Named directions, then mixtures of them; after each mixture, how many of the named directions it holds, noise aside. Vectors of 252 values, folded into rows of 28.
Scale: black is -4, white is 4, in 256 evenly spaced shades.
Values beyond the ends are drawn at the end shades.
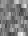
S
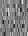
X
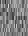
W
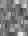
one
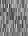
one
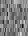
three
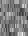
two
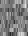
two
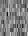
three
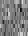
two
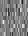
one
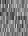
one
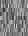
one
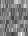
two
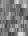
one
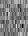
three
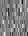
one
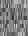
two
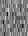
two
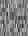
two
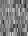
two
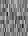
two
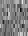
two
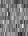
three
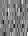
one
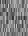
one
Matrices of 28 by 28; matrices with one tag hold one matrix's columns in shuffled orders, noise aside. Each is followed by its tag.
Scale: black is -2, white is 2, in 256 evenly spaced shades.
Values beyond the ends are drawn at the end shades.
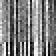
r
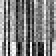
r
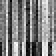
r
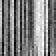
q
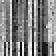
r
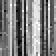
q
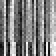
r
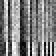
r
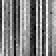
q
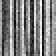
q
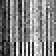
r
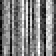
q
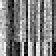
r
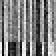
r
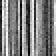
q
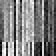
r
